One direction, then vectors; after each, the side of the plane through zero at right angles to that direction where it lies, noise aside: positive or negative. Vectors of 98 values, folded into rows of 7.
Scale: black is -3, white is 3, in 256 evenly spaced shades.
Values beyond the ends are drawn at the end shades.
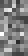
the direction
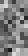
negative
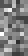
positive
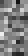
positive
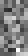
negative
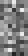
positive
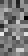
positive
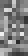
positive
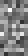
positive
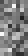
positive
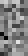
negative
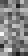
positive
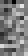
negative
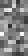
positive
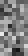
positive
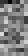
positive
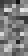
positive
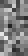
positive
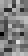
negative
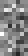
positive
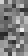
negative
